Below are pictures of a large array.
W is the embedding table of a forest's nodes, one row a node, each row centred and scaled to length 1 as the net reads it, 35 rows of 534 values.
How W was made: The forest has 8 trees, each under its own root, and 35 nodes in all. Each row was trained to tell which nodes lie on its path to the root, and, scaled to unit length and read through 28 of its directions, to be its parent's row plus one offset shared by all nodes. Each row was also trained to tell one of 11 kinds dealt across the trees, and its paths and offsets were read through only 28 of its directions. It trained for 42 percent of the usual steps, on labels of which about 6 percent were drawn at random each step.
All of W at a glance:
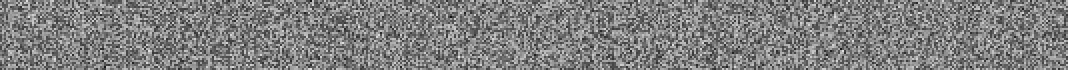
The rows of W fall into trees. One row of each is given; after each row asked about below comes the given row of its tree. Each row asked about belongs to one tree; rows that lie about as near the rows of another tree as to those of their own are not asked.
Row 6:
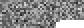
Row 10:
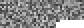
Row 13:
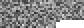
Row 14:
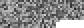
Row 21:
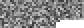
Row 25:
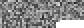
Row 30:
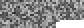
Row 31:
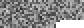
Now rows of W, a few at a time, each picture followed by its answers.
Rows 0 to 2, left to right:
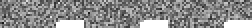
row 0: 10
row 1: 30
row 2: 25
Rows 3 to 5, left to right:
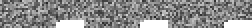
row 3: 31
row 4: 14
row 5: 13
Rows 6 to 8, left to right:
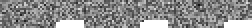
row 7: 21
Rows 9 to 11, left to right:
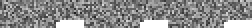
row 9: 21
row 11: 25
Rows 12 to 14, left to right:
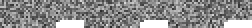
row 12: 13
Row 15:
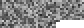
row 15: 6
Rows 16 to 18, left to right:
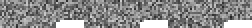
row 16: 10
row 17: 10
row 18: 6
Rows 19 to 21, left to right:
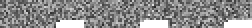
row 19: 21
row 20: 14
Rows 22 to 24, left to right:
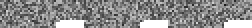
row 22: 30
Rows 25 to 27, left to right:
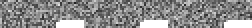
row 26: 14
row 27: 25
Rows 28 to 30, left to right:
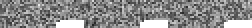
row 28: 31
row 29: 31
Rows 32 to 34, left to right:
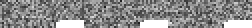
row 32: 25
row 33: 21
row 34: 14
